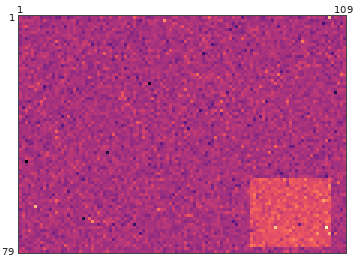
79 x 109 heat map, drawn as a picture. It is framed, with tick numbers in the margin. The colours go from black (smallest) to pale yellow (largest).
The halves do not mirror each other. An odd patch, higher than its surroundings, sits in the bottom right. Overall the values sit about 50% of the way up the scale. The bottom right is the ninth with the highest average. No regular stripes run through it.
